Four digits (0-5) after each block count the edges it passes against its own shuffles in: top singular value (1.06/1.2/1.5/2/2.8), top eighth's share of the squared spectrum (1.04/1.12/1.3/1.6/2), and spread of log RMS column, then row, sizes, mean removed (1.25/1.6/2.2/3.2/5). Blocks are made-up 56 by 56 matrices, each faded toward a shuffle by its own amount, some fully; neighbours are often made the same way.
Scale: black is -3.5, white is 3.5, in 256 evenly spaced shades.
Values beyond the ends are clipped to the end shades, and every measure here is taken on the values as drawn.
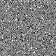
2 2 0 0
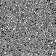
1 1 0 0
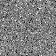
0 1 0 0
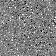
1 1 0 0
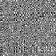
4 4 2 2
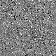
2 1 1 0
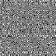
4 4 2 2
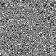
3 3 0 1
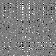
4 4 2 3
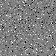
2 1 0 0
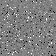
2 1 0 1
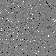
2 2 0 0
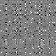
4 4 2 2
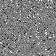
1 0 0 0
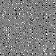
4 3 2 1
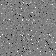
1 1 0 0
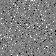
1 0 0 0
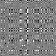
5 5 3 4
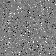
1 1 0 0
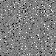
3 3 1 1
